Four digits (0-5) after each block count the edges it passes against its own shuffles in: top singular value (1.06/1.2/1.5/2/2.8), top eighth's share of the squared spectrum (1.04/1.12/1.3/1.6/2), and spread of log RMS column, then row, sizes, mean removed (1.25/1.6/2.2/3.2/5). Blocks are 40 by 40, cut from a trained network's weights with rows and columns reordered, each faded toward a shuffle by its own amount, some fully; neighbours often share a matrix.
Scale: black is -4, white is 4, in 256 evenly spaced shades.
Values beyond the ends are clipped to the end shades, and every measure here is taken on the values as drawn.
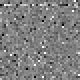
2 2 0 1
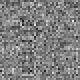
3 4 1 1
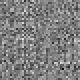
3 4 2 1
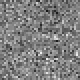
2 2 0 1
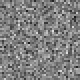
2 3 0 0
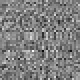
3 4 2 2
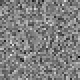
0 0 0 0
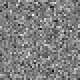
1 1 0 0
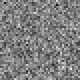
0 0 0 0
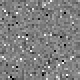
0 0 0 0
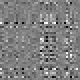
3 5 3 3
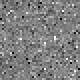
0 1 0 0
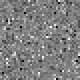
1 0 0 0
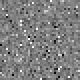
1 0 0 0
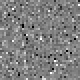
0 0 0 0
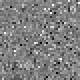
2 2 0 1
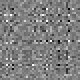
3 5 2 3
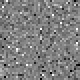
0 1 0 0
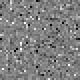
0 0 0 0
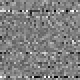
3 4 0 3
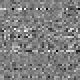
2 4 1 3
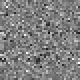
2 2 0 1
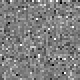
1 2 0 1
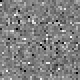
1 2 1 1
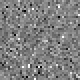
1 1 0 0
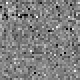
2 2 0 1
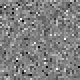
1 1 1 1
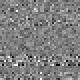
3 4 0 3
